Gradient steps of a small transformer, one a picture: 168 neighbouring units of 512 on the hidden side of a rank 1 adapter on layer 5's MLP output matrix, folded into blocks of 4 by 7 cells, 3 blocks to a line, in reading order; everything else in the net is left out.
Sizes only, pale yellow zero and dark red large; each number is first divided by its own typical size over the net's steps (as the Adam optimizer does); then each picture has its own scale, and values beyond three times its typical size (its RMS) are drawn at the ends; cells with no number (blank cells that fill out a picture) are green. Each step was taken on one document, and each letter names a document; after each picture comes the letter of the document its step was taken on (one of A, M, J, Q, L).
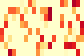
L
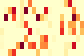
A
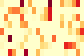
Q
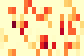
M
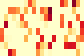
L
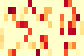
A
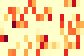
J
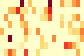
Q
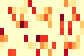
M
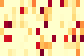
L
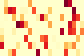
A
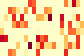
J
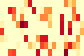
M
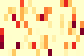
A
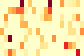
Q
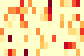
Q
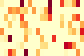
Q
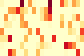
Q
